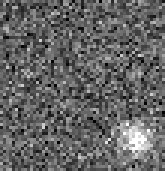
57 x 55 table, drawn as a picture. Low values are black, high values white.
The ninth with the highest average is the bottom right. No regular stripes run through it. No row or column stands out. A single bump stands in the bottom right. On average the colour sits 40% of the way up the scale.
